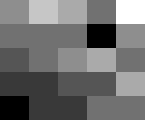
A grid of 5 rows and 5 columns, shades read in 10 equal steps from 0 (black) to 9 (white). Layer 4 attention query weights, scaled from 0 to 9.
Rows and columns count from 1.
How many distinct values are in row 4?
3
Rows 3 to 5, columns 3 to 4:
5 6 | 3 3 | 2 4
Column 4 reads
4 0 6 3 4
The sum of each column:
14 19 20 17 28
